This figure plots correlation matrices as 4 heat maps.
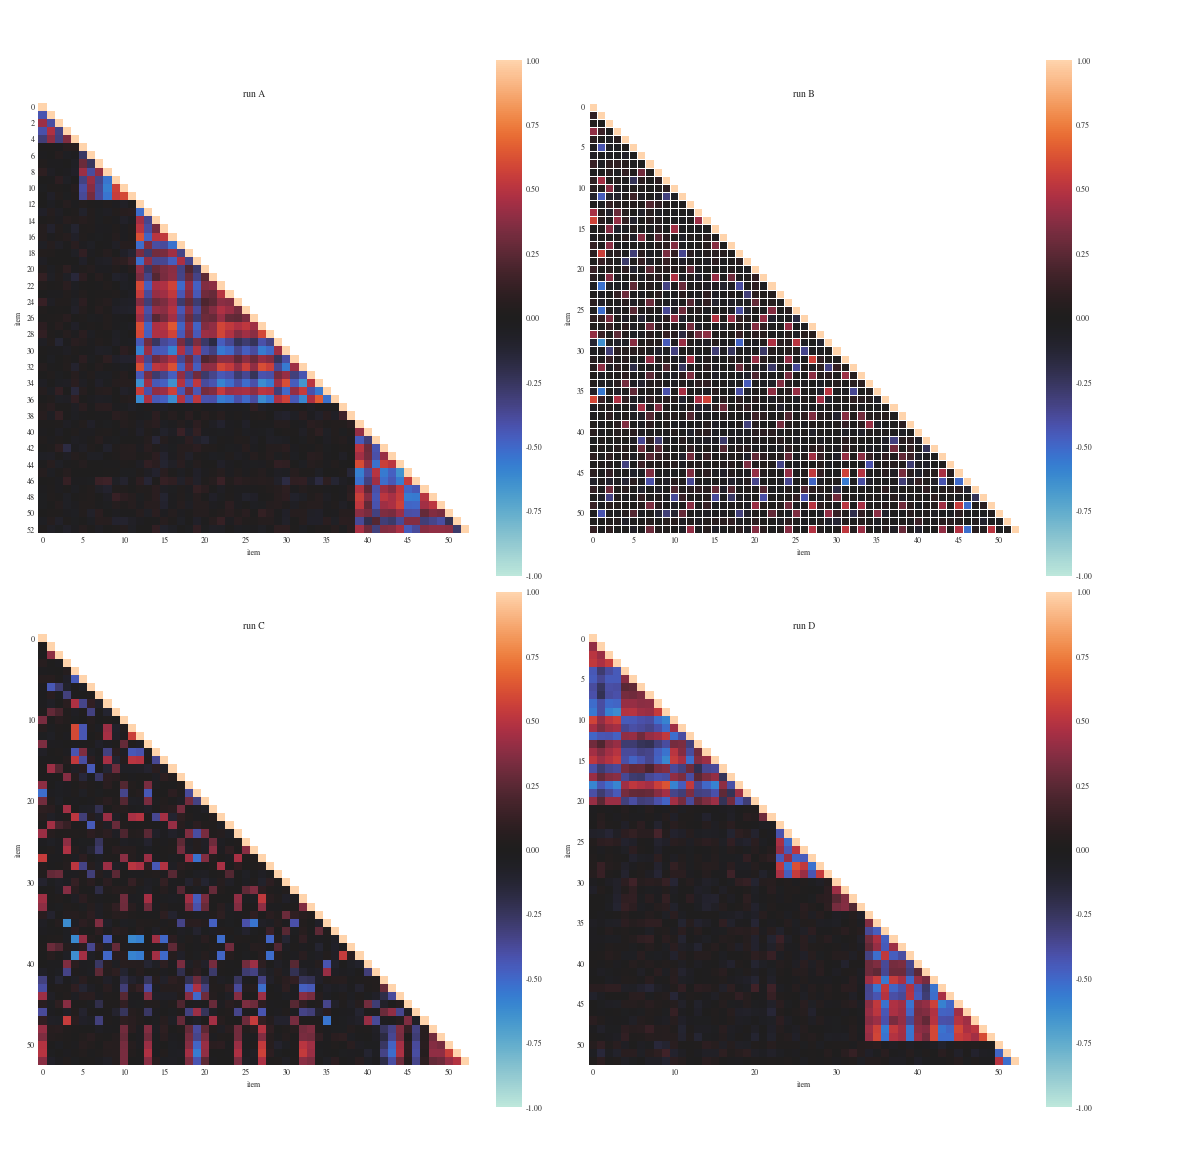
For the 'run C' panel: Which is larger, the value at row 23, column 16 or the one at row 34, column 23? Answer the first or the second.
the first
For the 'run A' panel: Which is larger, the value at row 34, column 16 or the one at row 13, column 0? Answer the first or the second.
the second
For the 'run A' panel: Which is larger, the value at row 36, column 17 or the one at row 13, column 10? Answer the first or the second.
the first
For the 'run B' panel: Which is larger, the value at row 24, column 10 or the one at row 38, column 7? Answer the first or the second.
the second
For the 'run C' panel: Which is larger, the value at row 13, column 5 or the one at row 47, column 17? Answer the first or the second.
the second
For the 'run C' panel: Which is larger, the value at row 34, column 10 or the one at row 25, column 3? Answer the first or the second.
the second
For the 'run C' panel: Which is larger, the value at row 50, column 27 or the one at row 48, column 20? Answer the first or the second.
the first
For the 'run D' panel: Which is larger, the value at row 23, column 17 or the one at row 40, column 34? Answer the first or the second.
the second
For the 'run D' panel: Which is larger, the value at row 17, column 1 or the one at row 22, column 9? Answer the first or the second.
the first
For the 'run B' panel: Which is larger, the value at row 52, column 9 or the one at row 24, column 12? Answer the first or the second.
the second
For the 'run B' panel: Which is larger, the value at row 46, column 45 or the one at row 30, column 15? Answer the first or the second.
the second
